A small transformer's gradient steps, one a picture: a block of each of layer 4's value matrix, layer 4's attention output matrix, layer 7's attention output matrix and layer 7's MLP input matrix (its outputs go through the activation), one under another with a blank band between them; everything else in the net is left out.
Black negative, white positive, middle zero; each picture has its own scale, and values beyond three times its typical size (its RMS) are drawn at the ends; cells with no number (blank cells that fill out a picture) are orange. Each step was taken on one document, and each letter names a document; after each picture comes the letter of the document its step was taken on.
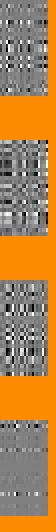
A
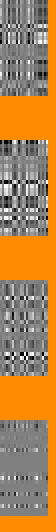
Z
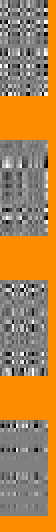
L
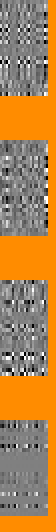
L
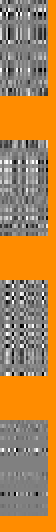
Z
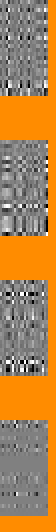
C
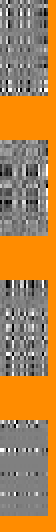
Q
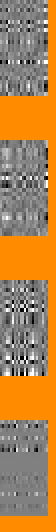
L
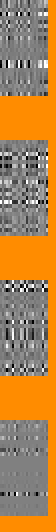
Q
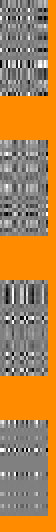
Z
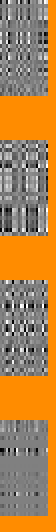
Q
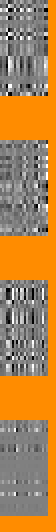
A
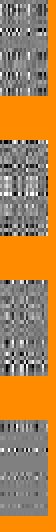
Z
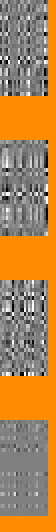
L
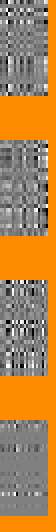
A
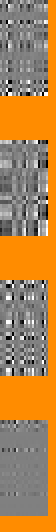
A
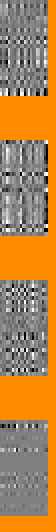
L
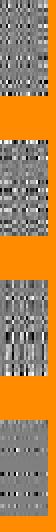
Q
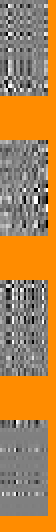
A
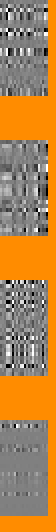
A
